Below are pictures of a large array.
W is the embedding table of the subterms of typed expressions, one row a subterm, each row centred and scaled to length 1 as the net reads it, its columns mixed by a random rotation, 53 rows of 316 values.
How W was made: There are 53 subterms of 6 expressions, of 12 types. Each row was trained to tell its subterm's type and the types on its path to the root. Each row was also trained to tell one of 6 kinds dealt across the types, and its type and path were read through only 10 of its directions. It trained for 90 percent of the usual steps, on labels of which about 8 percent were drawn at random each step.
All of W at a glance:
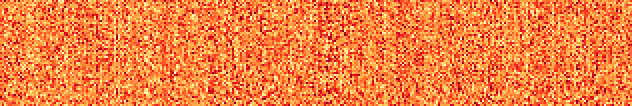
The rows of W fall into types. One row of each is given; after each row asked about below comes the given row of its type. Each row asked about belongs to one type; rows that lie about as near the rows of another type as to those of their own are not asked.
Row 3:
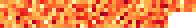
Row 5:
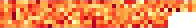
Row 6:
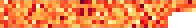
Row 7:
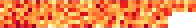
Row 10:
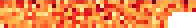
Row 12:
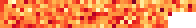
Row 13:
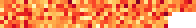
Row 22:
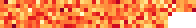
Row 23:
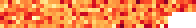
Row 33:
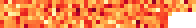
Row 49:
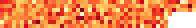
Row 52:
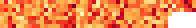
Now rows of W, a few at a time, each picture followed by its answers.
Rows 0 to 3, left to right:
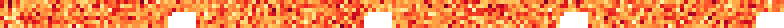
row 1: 33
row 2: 10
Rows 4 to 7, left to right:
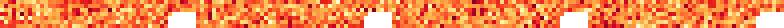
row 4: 13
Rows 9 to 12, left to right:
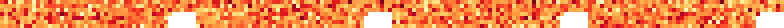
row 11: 13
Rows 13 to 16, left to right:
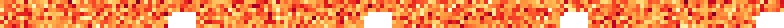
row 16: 49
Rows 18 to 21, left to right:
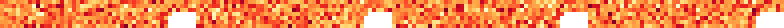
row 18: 33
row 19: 7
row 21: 7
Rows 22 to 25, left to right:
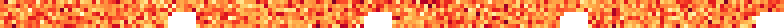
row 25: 13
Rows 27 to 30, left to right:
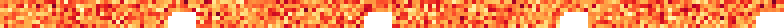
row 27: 10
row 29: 7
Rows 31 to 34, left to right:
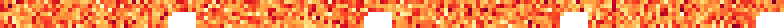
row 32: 23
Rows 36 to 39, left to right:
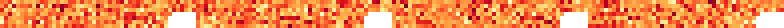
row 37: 5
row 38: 49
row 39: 7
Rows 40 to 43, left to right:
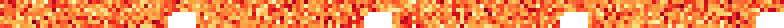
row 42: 13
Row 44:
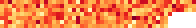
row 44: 49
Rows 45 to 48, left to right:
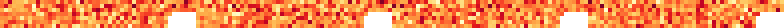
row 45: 13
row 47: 10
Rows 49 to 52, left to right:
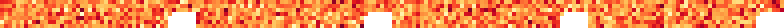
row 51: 33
